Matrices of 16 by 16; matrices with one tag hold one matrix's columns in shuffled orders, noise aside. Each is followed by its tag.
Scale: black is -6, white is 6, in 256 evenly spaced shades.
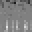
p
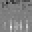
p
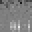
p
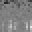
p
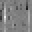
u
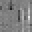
u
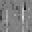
u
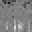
p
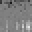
p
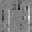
u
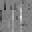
u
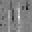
u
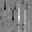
u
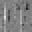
u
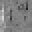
u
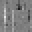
u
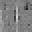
u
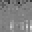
p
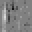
u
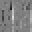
u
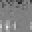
p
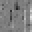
u
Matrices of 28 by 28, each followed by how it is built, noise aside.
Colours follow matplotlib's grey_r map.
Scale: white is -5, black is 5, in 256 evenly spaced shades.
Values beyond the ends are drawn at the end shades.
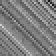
Toeplitz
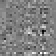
low rank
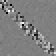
banded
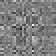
low rank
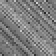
Toeplitz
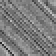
Toeplitz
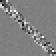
banded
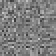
low rank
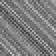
Toeplitz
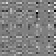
low rank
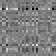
low rank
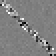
banded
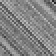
Toeplitz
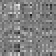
low rank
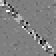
banded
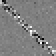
banded
